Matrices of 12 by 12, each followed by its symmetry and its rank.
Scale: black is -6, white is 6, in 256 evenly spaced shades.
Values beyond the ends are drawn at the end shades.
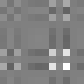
symmetric, rank one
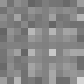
symmetric, rank two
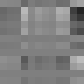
neither, rank one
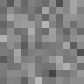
neither, full rank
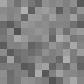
neither, full rank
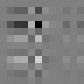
neither, rank one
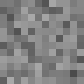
neither, full rank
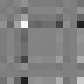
symmetric, rank one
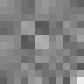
symmetric, rank two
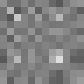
symmetric, rank two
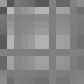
symmetric, rank one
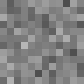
neither, full rank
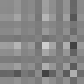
symmetric, rank one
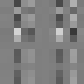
neither, rank one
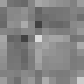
symmetric, rank two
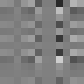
neither, rank one
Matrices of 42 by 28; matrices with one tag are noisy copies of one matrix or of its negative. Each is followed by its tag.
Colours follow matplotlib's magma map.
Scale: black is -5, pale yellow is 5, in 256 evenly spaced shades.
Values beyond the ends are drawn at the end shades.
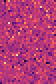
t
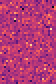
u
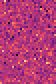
t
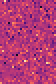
t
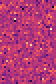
u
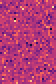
u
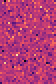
t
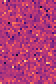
t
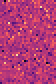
t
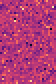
u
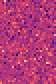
t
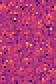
u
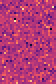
u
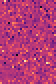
t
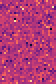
u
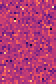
u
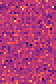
u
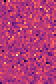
t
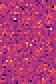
u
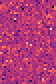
u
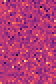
t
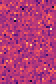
u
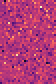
t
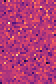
t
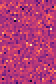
u
